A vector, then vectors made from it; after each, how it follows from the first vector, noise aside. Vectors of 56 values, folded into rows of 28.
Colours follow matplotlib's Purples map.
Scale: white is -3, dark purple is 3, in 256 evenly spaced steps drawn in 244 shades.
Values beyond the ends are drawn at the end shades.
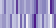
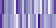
wrapped around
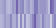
shrunk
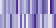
copied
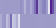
partly zeroed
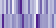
wrapped around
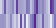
copied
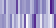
copied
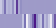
partly zeroed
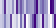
scaled up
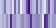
wrapped around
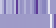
partly zeroed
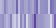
shrunk
